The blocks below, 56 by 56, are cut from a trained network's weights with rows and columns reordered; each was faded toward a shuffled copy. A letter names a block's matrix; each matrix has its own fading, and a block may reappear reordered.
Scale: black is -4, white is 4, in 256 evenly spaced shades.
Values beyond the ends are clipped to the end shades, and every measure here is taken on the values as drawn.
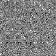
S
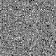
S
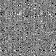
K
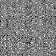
K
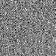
S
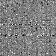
K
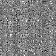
K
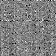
K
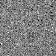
S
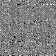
K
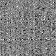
K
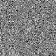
S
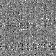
K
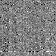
K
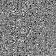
S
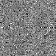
S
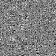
S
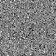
S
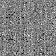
K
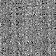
K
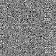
S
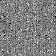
K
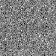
S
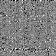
K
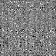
K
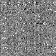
K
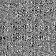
K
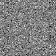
S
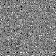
S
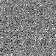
S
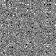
S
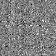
K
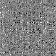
K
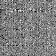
K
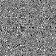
S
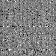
K
